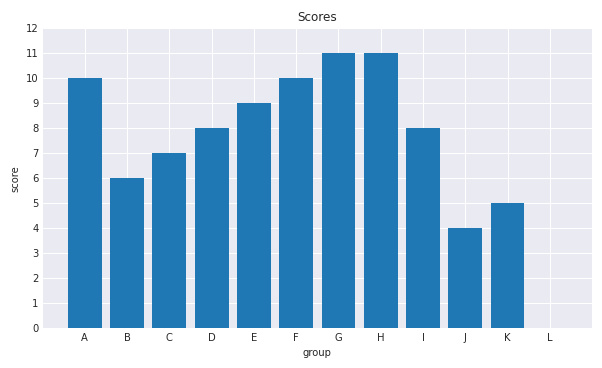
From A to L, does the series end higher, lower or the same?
lower
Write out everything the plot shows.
Title: Scores
x-axis: group, ticks A B C D E F G H I J K L
y-axis: score, ticks 0 1 2 3 4 5 6 7 8 9 10 11 12
Values:
10 6 7 8 9 10 11 11 8 4 5 0
